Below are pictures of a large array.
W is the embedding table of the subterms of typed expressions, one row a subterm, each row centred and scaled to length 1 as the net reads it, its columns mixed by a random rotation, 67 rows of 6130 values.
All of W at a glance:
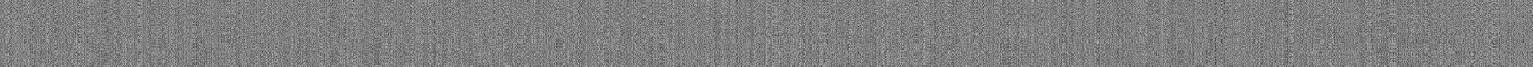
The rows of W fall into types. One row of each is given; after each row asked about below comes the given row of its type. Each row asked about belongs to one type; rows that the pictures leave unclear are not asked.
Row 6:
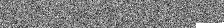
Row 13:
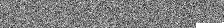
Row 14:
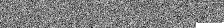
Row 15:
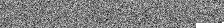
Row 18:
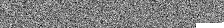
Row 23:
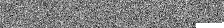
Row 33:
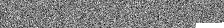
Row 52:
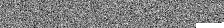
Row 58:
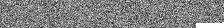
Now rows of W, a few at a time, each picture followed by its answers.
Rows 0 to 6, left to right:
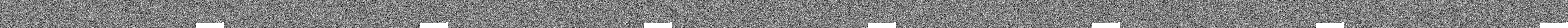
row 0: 58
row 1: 58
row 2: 13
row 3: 18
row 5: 52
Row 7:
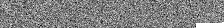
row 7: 18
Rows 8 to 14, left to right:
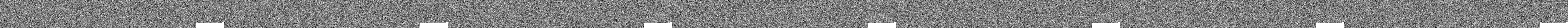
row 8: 14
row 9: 33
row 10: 18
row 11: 33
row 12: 18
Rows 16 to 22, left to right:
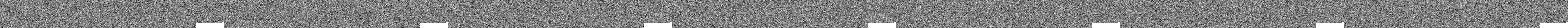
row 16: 14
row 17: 15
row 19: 33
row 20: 13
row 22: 6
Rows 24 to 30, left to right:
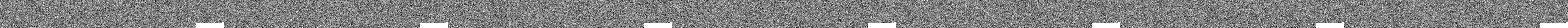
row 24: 6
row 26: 52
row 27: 18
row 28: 58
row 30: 58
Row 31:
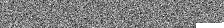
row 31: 18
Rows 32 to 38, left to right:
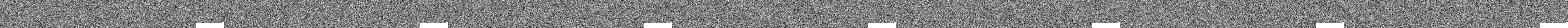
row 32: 23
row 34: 33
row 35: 58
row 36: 23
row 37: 13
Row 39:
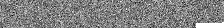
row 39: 23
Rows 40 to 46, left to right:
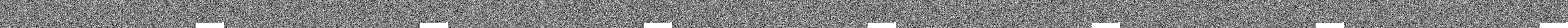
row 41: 14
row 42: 13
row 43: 33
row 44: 6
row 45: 23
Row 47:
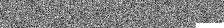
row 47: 6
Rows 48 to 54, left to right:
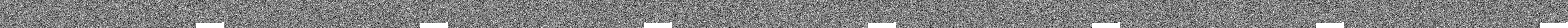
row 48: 23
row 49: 23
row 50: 14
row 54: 14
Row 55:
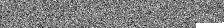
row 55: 33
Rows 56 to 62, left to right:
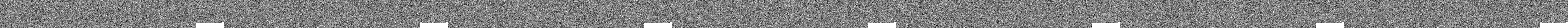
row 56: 15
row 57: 14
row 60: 18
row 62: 14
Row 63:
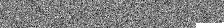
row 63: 6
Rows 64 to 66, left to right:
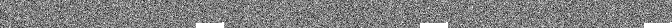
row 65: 13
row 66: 13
